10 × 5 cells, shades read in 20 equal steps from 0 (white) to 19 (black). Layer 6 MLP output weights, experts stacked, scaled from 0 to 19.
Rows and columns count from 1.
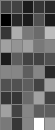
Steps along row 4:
up down up down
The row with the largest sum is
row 2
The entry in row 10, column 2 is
15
